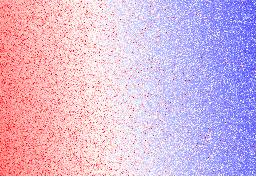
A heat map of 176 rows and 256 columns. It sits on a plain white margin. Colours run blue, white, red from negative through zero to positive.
Average level on the scale: 50%. Slope: up to the left. Histogram: bell-shaped. Grain: fine.
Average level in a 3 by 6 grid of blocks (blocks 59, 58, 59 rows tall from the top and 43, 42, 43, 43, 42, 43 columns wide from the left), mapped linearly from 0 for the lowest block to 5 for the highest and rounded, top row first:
543210 / 543210 / 543210
